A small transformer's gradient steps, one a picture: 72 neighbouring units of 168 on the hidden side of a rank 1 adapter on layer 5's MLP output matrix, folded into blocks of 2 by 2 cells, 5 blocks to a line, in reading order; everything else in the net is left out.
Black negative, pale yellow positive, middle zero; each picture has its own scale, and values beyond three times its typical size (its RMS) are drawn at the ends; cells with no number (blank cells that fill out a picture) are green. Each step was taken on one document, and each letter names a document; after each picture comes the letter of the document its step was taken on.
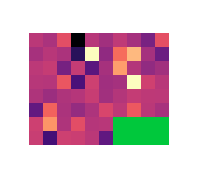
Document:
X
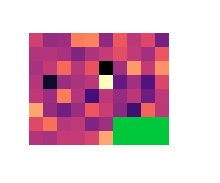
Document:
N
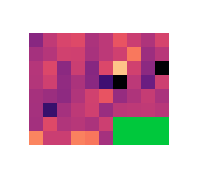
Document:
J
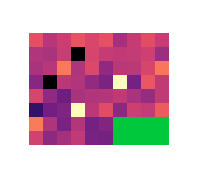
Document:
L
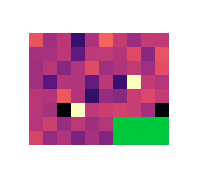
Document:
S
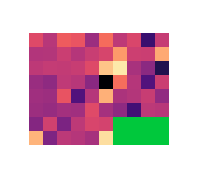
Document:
J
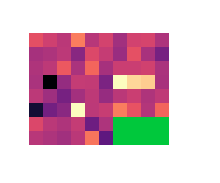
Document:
L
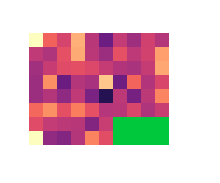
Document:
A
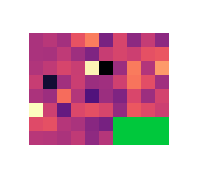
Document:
N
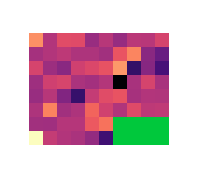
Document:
J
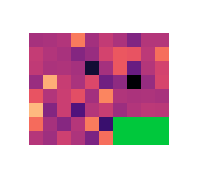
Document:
L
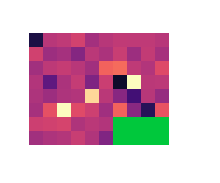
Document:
S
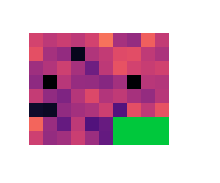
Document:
L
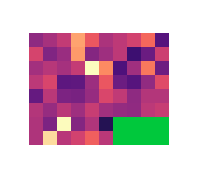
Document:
X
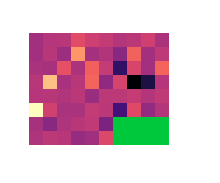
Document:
L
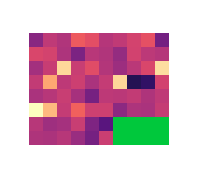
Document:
L
